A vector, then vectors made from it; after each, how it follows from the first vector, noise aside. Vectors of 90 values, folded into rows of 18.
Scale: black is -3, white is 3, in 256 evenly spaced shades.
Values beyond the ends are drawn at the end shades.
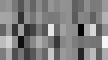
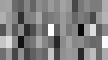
copied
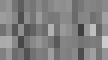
shrunk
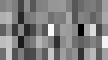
copied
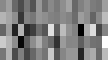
copied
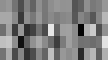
copied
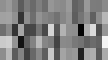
copied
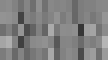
shrunk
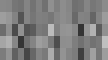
shrunk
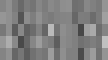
shrunk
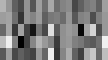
copied
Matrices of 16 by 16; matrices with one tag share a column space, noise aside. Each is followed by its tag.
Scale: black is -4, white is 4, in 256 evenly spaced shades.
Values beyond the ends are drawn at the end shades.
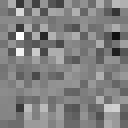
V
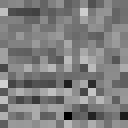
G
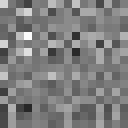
V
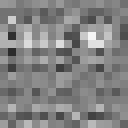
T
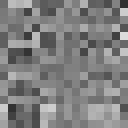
V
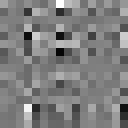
V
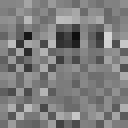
T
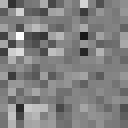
V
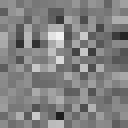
T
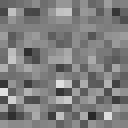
G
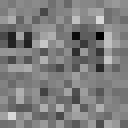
T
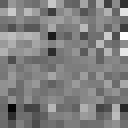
V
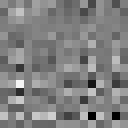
G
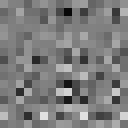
G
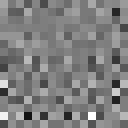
G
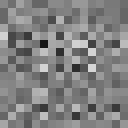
T
